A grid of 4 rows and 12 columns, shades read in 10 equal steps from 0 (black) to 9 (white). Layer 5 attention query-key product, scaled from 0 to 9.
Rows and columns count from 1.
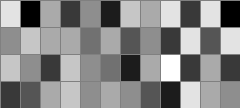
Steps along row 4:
up up up down up down down down up down down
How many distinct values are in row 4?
7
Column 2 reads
0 7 5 3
